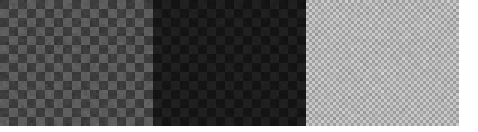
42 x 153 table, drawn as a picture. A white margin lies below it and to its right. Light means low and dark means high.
It is made of 1 by 3 panels. Panel 1,1: high, checkered. Panel 1,2: very high, checkered, faint in contrast. Panel 1,3: low, checkered.
